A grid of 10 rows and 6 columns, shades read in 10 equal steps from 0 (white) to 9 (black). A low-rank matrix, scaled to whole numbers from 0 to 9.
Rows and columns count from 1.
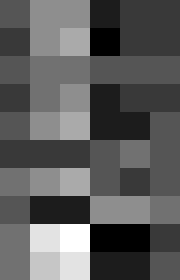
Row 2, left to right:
7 4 3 9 7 7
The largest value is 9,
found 3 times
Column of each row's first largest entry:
4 4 1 4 4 1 5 2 4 4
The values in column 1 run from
5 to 7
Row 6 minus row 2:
0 3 4 -3 -2 -1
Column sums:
60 44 38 72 68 63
